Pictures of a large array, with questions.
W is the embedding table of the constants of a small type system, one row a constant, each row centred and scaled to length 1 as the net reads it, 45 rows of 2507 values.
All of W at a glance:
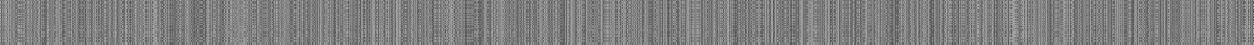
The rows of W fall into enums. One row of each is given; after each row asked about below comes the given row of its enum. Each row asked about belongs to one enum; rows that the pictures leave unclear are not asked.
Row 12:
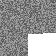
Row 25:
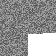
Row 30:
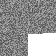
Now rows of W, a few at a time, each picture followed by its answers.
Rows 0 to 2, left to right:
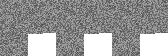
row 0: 25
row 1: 12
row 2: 12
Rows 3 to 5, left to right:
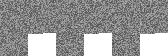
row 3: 12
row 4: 25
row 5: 30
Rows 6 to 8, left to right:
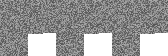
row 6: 12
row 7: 25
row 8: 25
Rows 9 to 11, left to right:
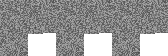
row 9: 12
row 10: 12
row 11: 12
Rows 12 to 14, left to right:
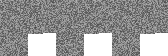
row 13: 25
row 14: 12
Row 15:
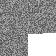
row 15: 30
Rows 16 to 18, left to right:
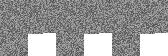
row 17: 12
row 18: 25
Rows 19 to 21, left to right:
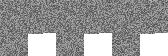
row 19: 12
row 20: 12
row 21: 25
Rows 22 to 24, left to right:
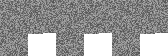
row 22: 12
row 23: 25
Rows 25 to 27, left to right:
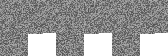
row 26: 30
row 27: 25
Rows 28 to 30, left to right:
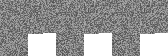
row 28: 12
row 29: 30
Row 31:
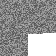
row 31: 25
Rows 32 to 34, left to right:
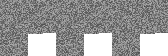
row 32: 25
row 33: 25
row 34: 12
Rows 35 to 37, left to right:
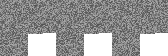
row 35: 25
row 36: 25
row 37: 12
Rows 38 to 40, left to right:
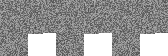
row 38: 12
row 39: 30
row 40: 12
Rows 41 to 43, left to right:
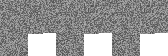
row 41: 12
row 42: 30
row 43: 30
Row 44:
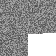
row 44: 30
